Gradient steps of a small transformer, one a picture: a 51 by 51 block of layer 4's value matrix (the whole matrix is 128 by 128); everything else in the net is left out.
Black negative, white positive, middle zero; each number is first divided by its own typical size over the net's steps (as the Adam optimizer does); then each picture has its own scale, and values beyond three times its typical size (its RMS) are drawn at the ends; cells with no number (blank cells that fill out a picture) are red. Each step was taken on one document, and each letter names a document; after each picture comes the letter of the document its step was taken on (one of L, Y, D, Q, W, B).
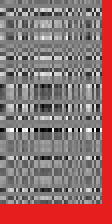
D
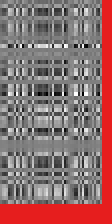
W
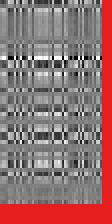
D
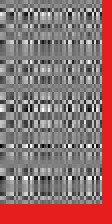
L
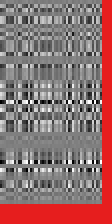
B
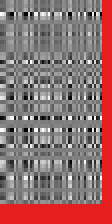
L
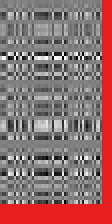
D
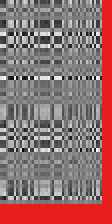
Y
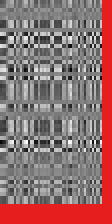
Y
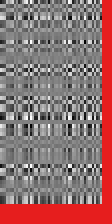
L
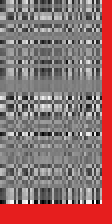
L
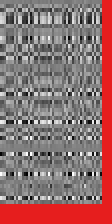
B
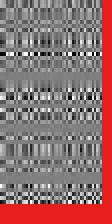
L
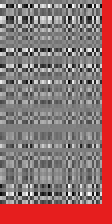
B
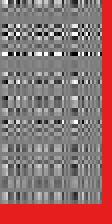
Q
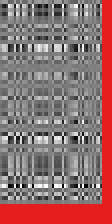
W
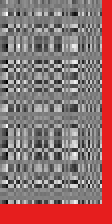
Y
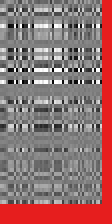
Q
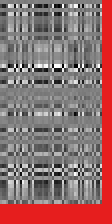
Q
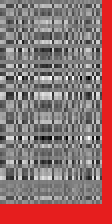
B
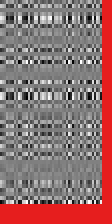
L
